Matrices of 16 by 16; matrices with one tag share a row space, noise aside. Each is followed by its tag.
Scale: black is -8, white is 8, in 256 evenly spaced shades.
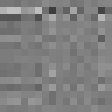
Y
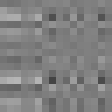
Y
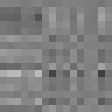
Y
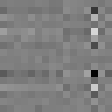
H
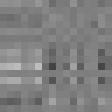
Y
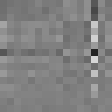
H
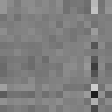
H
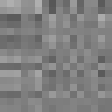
Y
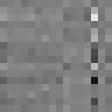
H
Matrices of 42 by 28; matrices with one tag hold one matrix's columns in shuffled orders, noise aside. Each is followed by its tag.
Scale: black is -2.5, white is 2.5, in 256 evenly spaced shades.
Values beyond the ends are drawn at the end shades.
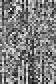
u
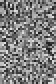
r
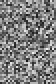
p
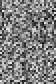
p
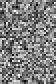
r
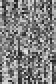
u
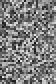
r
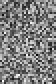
r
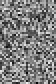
p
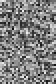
p
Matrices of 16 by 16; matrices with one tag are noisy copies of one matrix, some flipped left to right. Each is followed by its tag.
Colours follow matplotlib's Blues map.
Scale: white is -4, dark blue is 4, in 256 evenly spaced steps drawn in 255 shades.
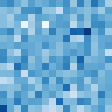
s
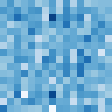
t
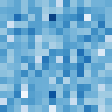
t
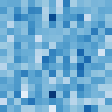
t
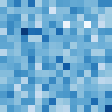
s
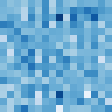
t
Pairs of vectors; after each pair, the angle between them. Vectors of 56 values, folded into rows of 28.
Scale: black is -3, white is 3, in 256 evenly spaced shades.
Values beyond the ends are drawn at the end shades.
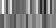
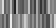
partly aligned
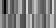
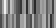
nearly opposite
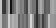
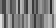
partly aligned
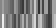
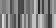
nearly parallel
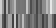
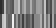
partly opposed
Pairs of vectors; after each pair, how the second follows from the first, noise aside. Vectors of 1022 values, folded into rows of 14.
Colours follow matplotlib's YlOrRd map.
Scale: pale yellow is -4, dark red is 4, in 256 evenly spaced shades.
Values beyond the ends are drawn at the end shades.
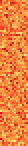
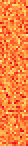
reversed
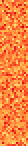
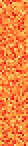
reversed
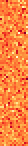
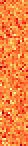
reversed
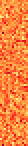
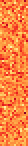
reversed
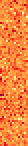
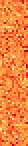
reversed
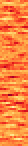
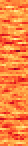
reversed
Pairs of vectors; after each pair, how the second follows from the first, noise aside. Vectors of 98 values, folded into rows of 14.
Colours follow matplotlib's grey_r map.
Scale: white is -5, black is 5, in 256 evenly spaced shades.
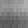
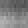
reversed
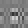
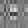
reversed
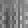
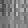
wrapped around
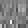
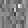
shuffled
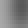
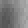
reversed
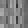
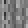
wrapped around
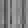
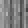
wrapped around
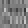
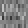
reversed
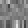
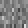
shuffled
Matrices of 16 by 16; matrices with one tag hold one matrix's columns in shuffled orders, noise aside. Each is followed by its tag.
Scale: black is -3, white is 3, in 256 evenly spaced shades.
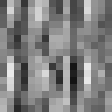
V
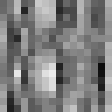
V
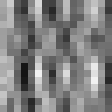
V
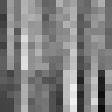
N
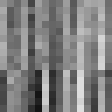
N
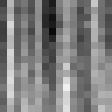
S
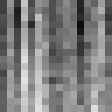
S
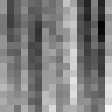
S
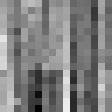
N
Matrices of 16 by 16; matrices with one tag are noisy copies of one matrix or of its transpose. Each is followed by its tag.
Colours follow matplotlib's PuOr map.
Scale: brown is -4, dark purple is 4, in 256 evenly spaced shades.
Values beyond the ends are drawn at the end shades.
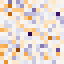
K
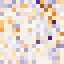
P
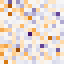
K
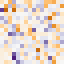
K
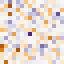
K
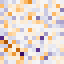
P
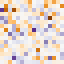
K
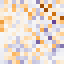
P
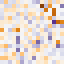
P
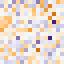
P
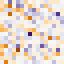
K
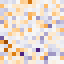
P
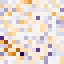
P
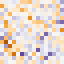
P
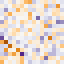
P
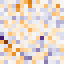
P
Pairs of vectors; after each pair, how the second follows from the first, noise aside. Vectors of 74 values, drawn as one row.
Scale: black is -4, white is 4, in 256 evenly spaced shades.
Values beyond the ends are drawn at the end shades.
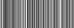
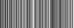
wrapped around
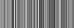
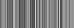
reversed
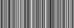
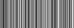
wrapped around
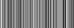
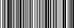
scaled up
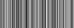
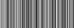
wrapped around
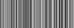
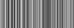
reversed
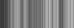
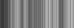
copied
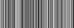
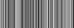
copied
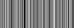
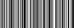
scaled up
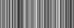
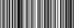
scaled up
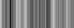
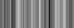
wrapped around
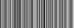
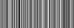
wrapped around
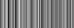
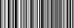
scaled up
